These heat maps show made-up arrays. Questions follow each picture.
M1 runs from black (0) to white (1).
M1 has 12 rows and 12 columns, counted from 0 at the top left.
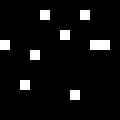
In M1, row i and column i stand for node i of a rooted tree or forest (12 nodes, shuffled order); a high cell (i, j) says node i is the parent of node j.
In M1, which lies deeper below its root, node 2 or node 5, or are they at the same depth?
node 2
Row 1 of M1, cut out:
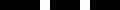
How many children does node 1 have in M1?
2
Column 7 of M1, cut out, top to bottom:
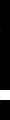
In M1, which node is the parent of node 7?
9
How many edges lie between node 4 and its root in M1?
1
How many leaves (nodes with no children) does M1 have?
6
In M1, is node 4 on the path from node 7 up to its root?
yes
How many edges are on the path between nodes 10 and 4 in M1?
1
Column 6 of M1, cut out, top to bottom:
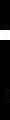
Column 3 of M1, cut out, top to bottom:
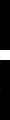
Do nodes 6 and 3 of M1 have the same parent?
no
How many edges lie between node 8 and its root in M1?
1
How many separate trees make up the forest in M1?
3
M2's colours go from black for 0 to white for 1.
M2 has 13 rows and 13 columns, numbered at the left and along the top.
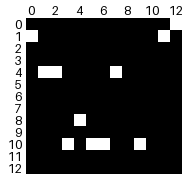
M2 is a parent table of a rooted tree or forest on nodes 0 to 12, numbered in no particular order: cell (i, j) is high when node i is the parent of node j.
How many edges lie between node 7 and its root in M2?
2
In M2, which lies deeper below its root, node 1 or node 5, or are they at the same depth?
node 1
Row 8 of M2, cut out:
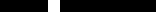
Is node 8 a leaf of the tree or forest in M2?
no
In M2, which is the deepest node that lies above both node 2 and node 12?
4
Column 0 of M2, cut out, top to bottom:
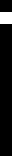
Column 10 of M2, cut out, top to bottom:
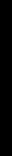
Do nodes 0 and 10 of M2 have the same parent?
no
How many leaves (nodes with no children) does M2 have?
8
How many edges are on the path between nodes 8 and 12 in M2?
4
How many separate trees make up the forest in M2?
2
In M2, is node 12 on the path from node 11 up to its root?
no
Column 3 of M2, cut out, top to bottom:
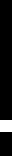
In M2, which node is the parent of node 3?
10
